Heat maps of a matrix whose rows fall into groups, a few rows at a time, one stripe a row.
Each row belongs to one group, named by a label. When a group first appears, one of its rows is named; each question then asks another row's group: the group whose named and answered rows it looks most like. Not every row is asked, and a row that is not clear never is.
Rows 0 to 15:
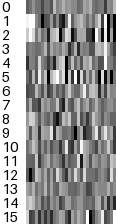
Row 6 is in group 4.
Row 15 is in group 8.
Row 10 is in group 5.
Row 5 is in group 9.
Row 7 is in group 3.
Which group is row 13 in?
9
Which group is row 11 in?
3
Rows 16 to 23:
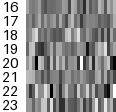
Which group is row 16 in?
8
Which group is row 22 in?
3
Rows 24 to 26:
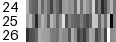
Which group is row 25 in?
9
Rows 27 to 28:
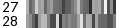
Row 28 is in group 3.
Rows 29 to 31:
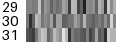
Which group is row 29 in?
8
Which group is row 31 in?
8
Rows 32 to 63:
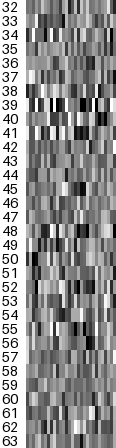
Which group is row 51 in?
3
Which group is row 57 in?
8
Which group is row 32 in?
5
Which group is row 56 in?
9
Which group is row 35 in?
9
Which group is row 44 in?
9
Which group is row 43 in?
5
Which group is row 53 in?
5
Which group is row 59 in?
9
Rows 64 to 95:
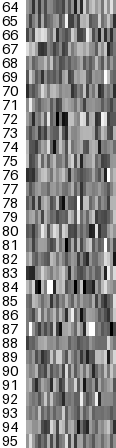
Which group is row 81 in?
3
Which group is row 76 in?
8
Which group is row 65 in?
5
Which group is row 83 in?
8
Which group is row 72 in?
4
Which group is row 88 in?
8
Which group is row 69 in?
5
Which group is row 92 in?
4
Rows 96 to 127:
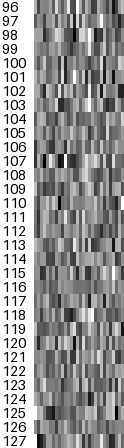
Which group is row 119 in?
5
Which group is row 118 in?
4
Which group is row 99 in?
4
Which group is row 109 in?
5
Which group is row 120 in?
9
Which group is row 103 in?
5
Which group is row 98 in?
4
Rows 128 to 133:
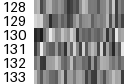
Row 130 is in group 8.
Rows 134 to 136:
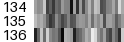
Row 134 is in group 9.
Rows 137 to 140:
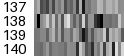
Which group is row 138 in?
9
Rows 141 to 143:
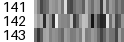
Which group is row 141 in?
3
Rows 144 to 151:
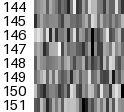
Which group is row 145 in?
3
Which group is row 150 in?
5
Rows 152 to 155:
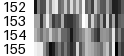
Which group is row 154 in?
4
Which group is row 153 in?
4
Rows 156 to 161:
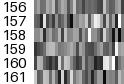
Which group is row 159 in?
8
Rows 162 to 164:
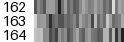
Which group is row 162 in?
3
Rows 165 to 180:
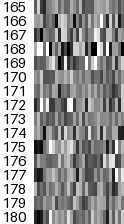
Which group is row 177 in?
8
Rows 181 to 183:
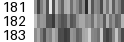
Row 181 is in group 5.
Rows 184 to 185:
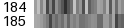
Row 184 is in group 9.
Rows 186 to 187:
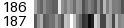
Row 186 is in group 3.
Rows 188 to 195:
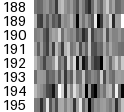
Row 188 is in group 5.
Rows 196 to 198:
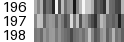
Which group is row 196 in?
4
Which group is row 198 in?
4
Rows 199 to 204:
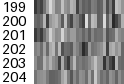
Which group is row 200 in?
3
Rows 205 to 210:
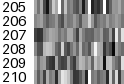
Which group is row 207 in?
8
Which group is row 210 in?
9
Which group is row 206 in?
5
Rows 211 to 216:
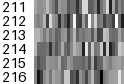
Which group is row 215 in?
9
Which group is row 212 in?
5
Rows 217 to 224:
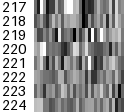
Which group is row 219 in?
9
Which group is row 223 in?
9
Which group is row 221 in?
5
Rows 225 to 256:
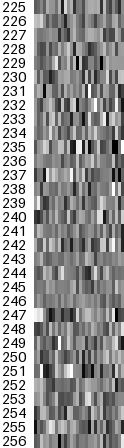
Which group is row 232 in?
5
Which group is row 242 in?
4
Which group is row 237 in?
9
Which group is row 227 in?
5
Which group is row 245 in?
8
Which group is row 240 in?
8
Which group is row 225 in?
3
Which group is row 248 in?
8
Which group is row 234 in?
5
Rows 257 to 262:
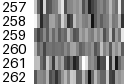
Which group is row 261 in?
4
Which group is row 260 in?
5
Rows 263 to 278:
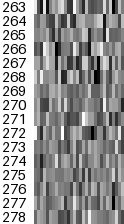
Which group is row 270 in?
3
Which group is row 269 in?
4
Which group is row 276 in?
3
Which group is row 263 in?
3
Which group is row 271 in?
4
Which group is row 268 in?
9
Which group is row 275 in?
3
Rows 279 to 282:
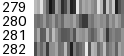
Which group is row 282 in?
3
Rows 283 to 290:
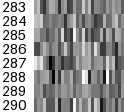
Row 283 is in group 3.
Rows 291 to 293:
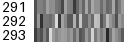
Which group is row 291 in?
3
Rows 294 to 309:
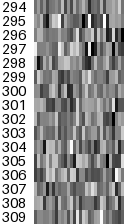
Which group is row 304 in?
9
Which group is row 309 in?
9
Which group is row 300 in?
3
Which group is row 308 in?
9
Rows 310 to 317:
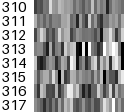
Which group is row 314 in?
5
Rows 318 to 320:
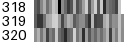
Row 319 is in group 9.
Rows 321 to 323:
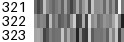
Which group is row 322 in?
5
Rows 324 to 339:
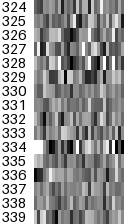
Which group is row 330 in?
4
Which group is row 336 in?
8
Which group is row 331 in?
4
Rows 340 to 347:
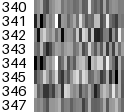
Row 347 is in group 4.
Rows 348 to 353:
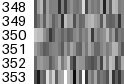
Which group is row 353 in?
9
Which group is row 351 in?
5
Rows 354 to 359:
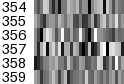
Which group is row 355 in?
9
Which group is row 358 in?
8
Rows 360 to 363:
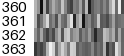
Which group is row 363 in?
8
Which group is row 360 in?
3
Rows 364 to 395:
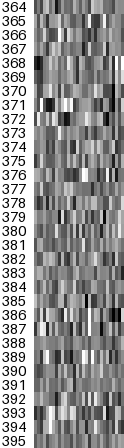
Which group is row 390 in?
9
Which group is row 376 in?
4
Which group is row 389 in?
4
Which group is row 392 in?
9
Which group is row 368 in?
8
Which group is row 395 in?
3
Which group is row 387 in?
5
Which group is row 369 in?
8
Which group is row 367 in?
4
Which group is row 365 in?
4
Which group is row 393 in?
8
